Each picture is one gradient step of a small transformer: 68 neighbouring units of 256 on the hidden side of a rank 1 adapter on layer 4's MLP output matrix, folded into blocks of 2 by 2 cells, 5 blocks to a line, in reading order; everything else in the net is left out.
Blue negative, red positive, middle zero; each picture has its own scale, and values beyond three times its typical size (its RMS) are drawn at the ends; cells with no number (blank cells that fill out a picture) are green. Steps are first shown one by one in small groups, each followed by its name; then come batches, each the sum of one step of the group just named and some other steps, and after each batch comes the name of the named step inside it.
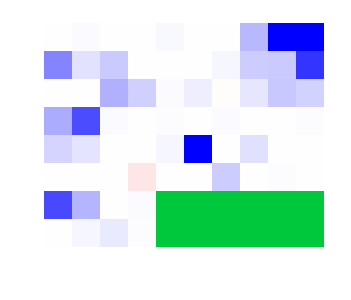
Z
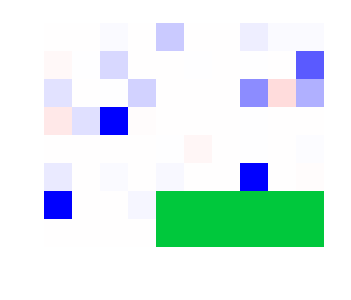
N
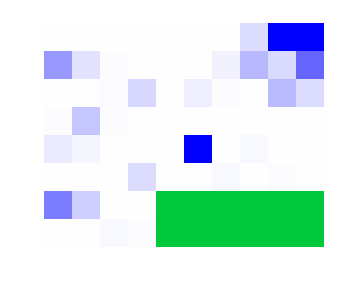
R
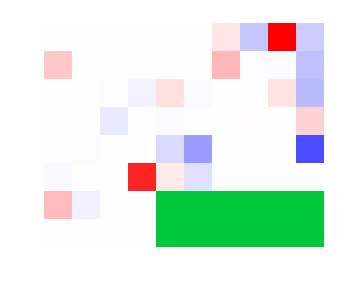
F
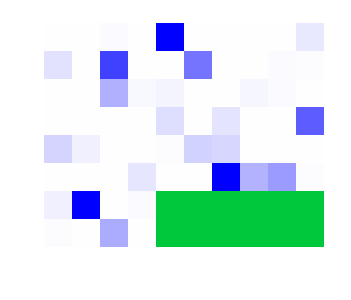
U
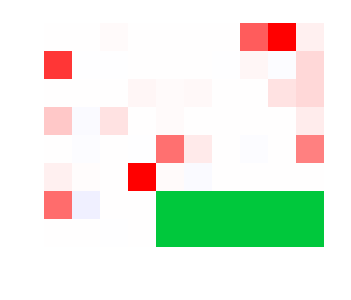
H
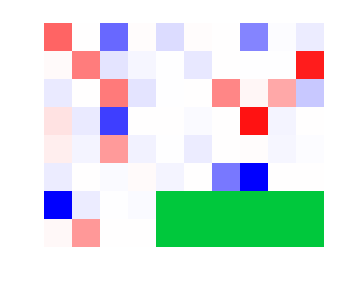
N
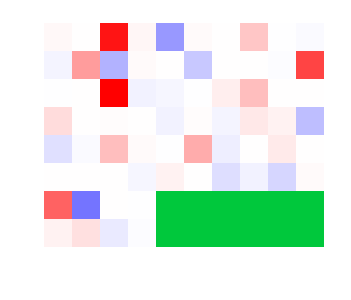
U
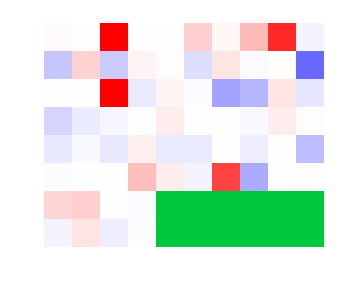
F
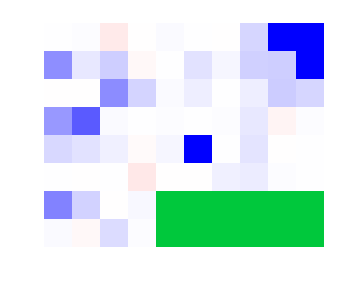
Z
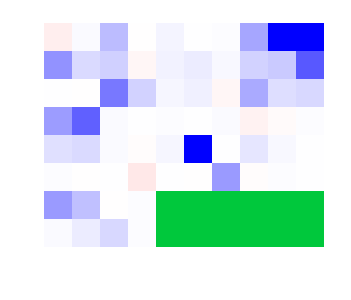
Z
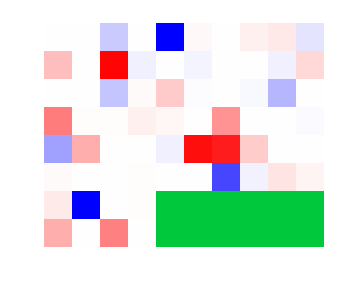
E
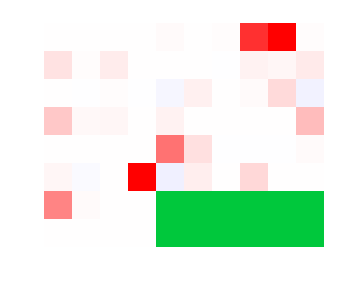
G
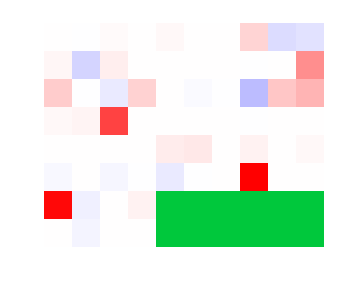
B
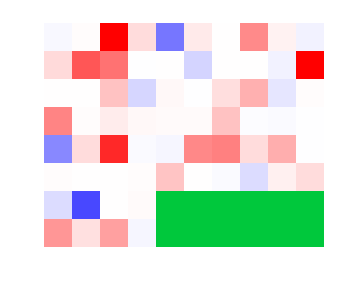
E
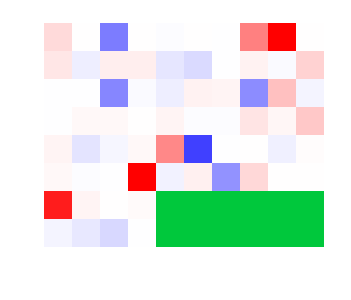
G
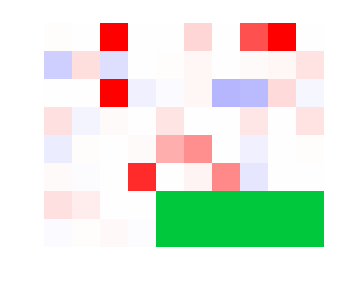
G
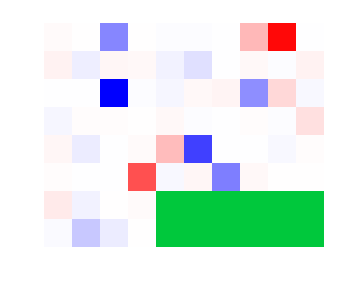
G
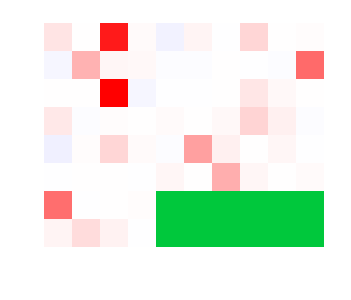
E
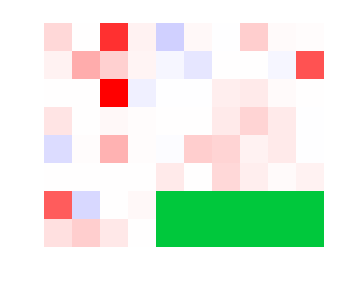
E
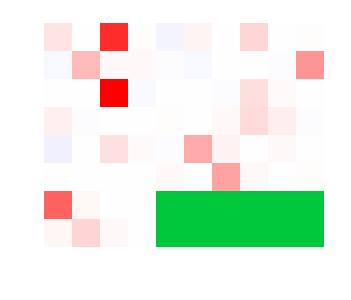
E
